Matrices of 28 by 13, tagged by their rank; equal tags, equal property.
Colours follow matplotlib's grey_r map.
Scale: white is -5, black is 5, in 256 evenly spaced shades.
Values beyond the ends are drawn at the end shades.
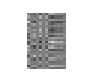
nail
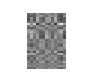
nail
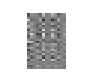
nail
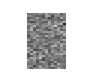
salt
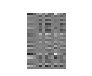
nail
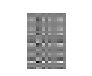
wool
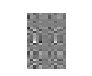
nail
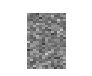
salt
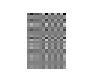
wool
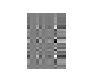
wool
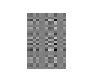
wool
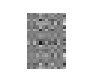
nail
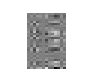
nail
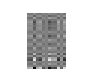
wool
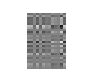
wool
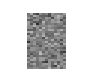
salt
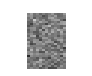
salt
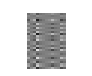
wool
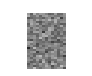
salt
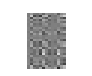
nail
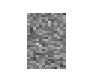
salt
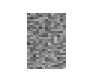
salt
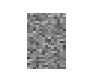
salt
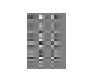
wool
